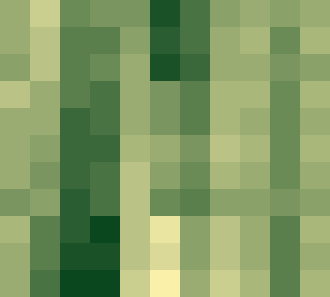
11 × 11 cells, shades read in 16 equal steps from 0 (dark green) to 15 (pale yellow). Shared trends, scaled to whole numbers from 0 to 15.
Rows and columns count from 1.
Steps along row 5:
same down up up down down up down down up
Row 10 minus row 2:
0 -6 -4 -4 3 11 4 2 -1 -1 -1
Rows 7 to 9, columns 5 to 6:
11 8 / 11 6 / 11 14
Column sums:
99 89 35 38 108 83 64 109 102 67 102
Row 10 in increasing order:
1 1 5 5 8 9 9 9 11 11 13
